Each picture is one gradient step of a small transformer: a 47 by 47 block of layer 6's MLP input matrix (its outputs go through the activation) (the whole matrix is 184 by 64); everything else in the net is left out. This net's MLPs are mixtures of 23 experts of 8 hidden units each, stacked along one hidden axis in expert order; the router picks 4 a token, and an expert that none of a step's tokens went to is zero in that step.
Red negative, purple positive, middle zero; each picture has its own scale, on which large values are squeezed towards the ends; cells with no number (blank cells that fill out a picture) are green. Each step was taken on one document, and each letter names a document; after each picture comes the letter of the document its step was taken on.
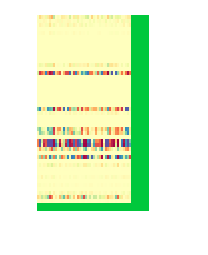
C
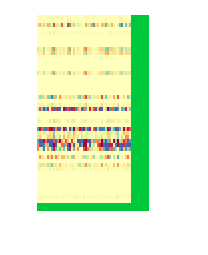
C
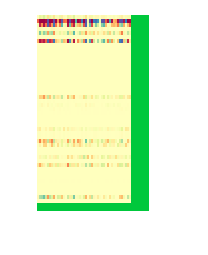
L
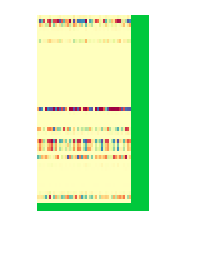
C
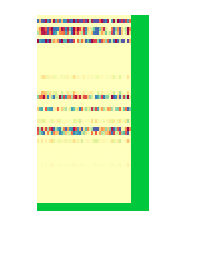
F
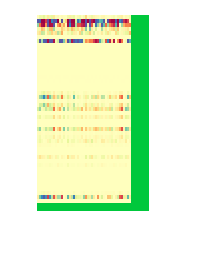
L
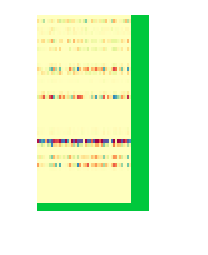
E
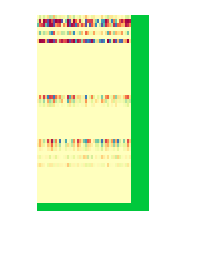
L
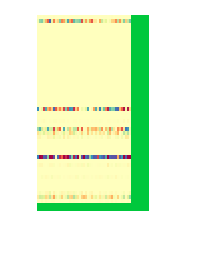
C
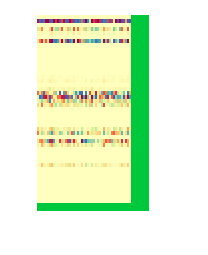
E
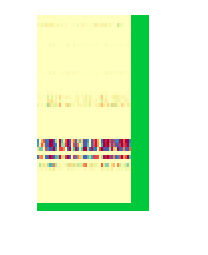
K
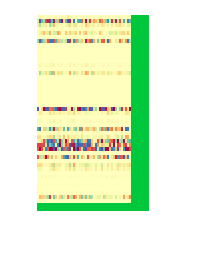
C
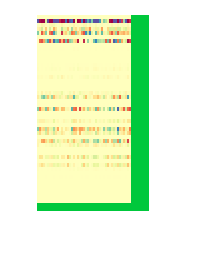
F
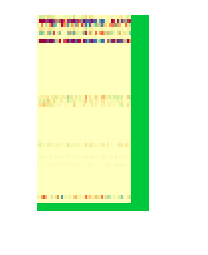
L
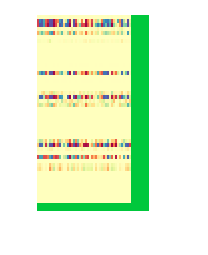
K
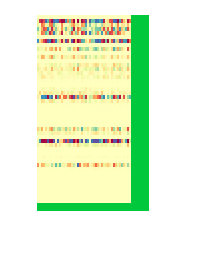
F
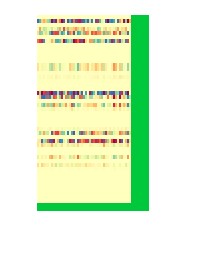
E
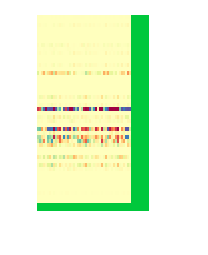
C
